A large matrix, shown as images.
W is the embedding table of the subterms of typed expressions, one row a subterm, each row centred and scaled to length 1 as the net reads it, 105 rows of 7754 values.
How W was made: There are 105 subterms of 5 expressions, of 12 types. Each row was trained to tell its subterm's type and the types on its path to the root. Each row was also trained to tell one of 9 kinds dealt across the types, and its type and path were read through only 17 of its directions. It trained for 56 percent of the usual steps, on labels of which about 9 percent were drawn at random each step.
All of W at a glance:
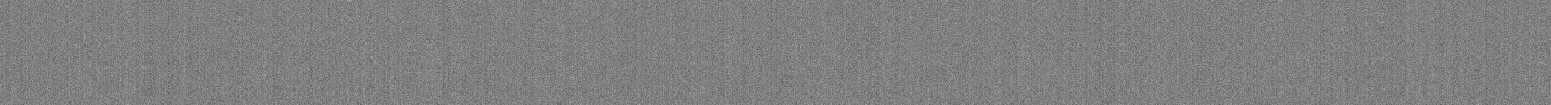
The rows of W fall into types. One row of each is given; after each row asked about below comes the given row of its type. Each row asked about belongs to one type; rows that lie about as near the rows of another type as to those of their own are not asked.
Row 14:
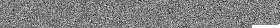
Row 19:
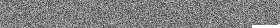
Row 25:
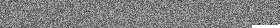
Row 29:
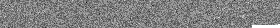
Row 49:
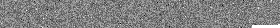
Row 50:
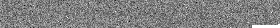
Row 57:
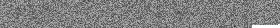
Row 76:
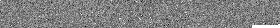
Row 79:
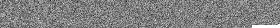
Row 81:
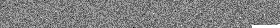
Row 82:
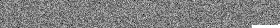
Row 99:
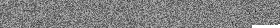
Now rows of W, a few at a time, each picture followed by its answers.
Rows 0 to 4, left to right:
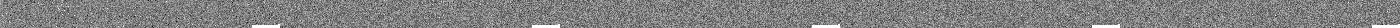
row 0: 19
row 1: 29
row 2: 99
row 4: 14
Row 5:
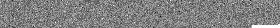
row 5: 82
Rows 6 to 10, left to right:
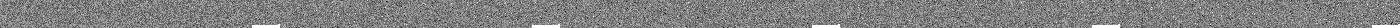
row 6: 50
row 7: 29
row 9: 79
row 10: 25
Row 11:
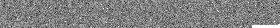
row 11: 50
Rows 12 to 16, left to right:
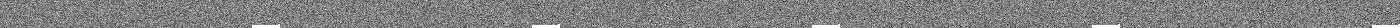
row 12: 76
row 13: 81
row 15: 25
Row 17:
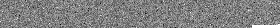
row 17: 76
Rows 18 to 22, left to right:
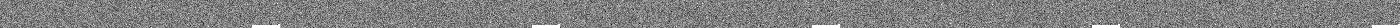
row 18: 29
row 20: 19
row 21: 57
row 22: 25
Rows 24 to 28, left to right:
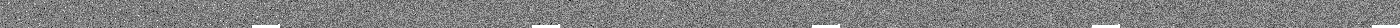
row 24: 50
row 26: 19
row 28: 79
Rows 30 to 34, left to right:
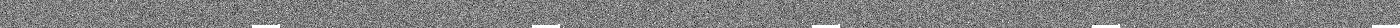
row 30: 14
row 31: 29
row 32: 82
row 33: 49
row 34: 79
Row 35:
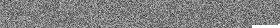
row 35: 50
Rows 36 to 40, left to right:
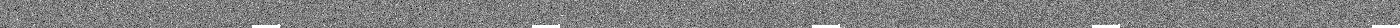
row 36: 25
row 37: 76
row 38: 50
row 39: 50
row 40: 82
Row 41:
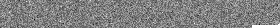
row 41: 29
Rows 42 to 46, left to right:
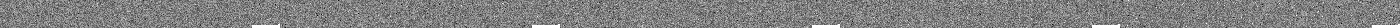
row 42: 25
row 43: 14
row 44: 14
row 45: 14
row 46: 99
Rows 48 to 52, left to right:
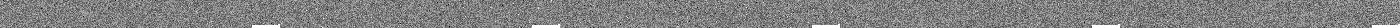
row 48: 19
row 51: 14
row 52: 82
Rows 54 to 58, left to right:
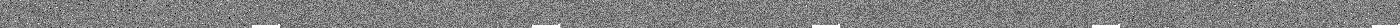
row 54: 99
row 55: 79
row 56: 57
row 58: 82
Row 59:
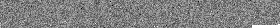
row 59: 76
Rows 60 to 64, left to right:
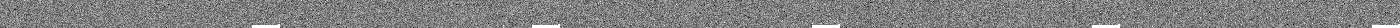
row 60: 25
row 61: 79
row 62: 29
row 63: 82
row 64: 29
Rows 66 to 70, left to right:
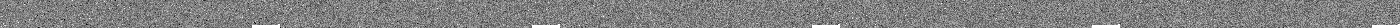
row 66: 81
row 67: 14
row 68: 50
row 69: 19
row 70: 79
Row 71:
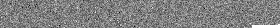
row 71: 82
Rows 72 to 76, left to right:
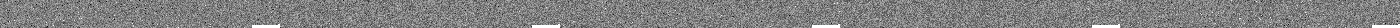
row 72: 50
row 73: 25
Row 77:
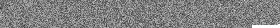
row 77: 79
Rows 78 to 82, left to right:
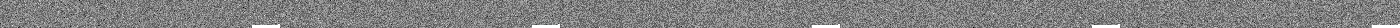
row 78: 81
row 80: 99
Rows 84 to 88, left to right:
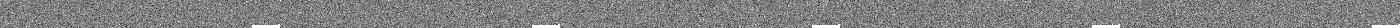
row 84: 99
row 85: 79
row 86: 76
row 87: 29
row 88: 82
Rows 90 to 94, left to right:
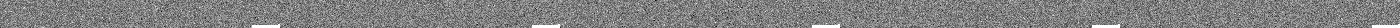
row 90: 99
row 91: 79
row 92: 29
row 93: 76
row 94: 25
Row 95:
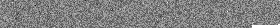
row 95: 82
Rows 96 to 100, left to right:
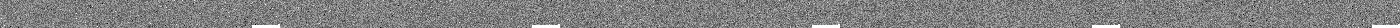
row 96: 50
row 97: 19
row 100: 57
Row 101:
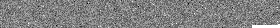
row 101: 81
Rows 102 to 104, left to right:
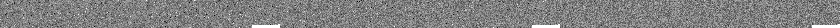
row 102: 49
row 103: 49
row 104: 14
